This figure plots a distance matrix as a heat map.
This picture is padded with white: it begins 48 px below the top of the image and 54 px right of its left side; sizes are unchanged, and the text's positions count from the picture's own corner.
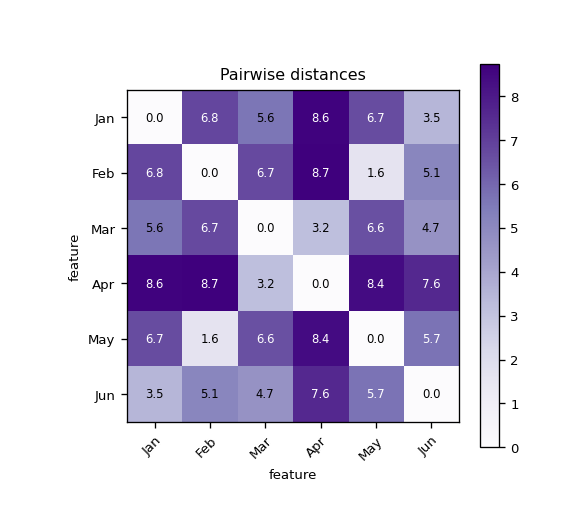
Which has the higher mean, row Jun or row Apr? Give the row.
Apr
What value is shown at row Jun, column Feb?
5.1
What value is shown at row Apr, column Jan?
8.6
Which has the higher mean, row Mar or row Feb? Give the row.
Feb
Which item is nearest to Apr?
Mar
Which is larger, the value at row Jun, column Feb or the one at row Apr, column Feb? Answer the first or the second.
the second
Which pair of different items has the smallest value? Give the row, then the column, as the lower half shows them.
May, Feb
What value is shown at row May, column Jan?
6.7
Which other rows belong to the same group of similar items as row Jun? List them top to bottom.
Jan
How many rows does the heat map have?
6
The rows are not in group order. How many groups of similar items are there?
3
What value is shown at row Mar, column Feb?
6.7
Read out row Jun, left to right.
3.5 5.1 4.7 7.6 5.7 0.0
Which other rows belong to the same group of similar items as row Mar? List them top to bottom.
Apr
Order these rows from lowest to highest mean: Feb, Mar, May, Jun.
Jun, Mar, Feb, May
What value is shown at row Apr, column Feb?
8.7
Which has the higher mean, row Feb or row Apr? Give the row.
Apr
